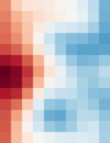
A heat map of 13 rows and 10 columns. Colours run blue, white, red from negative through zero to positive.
Average level on the scale: 50%. Slope: up to the left. Lone odd cells: none. Ninth with the highest average: middle left.
